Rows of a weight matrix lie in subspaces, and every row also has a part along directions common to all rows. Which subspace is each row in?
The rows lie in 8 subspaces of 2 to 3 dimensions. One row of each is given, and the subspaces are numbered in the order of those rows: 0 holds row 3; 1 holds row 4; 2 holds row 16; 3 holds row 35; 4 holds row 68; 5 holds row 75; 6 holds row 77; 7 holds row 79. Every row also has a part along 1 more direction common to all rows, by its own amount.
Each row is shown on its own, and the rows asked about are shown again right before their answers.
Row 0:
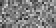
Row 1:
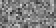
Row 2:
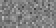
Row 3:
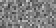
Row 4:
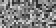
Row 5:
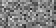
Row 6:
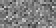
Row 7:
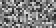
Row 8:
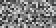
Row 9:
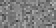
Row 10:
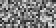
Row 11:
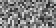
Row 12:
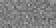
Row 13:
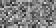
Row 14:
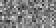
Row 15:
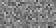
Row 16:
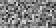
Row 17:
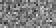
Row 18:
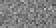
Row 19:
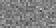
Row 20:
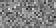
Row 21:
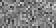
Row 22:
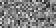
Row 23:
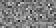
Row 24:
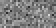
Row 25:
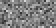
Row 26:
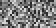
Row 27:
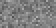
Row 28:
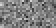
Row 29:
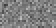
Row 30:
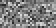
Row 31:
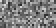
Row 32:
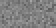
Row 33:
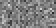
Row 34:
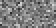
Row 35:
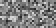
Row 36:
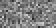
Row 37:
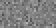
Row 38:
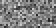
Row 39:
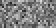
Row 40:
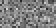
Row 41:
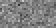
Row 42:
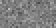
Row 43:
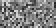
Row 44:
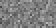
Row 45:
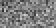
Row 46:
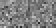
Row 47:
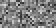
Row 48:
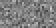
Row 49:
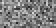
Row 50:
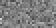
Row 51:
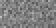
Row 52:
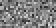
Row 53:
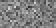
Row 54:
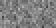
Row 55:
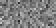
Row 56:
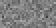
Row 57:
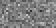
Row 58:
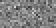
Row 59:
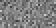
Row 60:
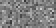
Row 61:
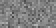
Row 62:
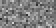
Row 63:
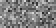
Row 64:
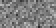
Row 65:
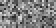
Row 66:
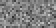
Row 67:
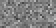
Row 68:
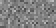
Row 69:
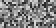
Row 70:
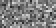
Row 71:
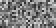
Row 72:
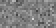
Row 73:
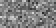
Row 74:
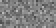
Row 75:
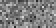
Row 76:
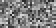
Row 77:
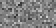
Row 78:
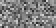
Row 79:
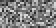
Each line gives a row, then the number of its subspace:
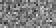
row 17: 7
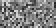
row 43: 7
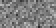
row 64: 5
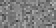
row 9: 0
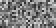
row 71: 0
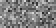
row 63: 3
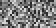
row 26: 4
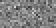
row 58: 7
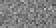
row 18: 4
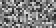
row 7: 6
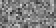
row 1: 6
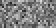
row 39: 5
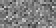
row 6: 5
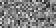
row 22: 2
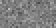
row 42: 6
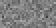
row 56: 1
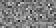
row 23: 6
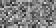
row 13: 5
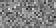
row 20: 7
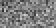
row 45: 7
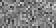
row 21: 2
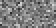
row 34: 6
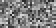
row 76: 4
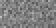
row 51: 3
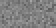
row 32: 1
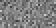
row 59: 0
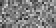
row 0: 0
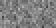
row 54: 3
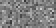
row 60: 1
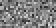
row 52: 2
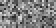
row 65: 3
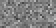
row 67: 6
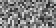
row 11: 2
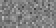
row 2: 3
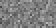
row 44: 2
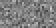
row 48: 5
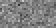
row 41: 7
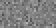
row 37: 0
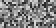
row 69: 0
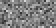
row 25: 1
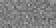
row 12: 2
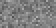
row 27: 4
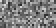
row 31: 0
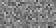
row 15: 6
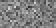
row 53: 7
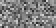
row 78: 4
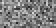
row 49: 7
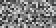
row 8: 4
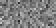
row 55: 2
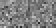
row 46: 5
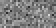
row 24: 5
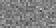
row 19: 1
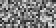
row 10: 2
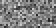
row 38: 7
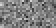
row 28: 0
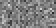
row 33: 1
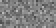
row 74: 5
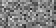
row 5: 7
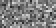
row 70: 1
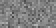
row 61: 4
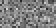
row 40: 2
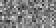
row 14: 3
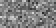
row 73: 3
